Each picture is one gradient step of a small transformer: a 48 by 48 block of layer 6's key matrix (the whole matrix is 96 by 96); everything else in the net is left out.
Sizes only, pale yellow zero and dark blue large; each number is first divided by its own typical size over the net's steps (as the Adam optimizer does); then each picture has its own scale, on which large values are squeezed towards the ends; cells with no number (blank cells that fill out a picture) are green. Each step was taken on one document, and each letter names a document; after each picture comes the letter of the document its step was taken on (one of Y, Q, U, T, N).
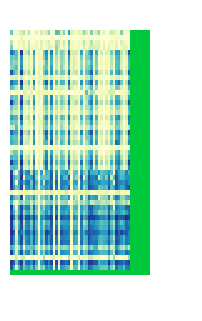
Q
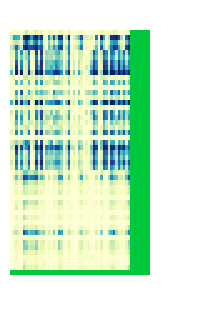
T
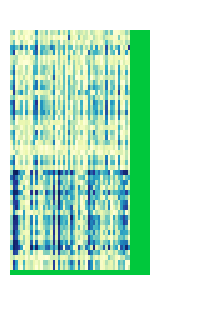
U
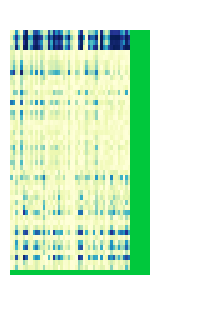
T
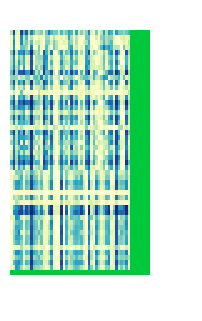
Q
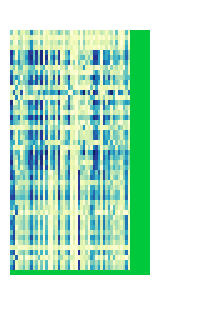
U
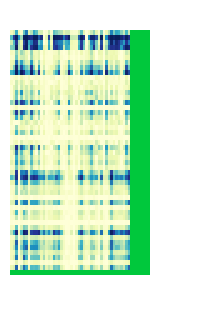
T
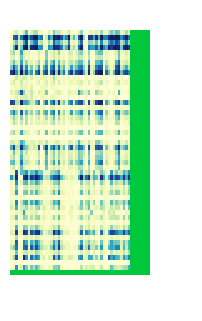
T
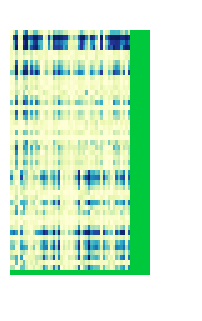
T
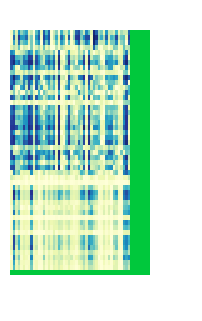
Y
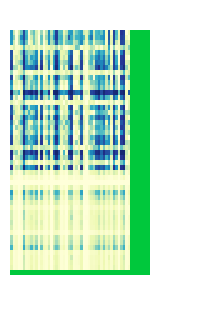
Y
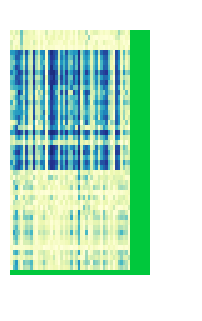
Q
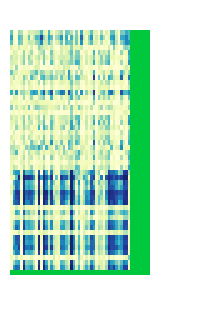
Y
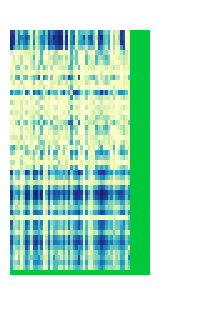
Y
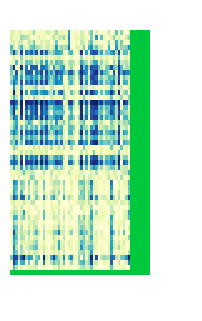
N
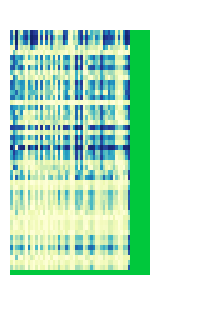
Y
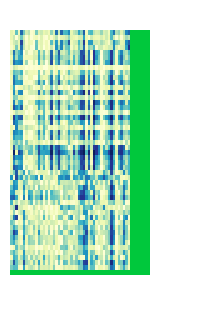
U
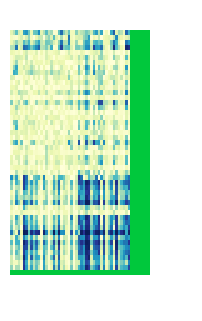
N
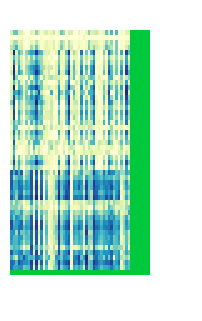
U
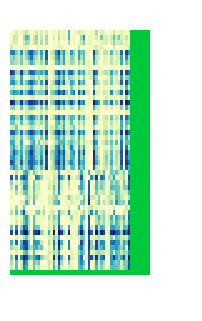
N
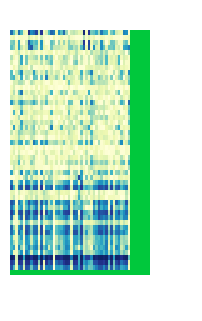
Q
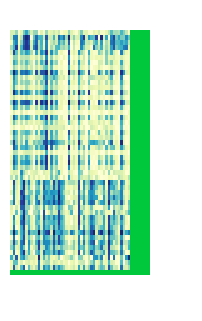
N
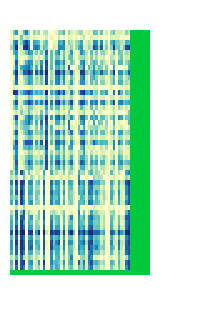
N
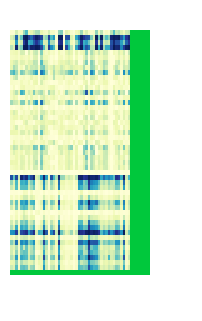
T
